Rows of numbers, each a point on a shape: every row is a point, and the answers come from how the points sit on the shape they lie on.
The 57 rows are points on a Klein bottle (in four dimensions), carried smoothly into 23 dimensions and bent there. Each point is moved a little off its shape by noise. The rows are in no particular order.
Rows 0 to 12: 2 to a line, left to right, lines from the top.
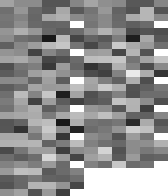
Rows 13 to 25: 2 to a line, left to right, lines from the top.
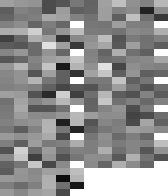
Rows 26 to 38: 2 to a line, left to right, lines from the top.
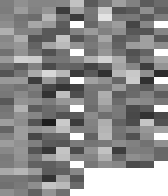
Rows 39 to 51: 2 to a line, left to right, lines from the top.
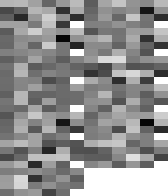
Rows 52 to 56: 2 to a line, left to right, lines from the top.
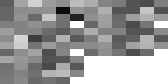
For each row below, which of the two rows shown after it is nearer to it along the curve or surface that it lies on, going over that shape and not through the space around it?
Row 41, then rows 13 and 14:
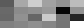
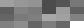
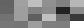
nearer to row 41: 14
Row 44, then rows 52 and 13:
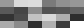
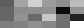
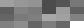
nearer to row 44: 13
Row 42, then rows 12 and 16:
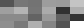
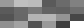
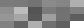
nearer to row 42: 16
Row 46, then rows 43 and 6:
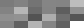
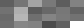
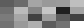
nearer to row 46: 43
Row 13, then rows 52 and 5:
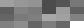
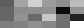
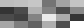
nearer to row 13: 5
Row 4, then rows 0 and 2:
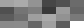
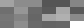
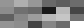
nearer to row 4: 0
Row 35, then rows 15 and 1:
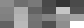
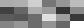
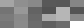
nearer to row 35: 1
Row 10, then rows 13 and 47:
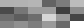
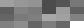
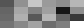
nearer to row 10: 47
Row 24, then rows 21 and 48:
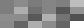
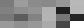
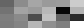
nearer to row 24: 21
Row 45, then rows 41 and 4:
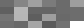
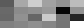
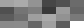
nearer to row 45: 41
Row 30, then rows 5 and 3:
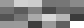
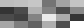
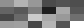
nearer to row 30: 5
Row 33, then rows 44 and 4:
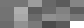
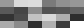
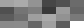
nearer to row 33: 4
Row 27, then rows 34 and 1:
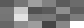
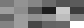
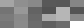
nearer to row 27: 1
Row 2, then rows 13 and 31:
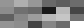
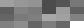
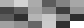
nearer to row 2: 13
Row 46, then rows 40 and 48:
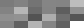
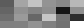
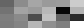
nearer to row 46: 40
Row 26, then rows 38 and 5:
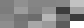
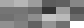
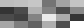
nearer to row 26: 5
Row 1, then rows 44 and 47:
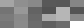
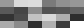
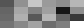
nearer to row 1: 44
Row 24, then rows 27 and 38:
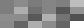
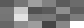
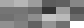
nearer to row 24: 27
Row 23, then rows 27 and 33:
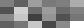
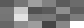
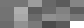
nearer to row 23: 27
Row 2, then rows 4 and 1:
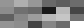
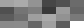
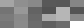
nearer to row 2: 1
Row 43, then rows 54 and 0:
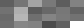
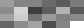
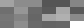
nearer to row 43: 0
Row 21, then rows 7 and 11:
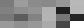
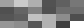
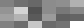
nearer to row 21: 11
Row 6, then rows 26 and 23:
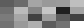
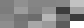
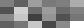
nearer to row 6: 23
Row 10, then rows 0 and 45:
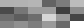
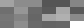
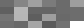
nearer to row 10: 45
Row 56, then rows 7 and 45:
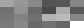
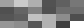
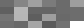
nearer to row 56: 7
